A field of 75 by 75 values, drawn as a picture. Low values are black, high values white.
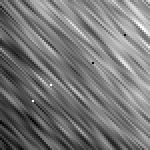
The field climbs toward the top right. No row or column stands out. The ninth with the highest average is the top right. Four lone cells stand out: two far higher and two far lower than their neighbours. The ninth with the lowest average is the bottom left. Streaks slant down to the right.
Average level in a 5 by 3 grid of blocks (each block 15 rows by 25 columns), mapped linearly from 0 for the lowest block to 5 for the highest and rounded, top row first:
345 | 235 | 134 | 124 | 013
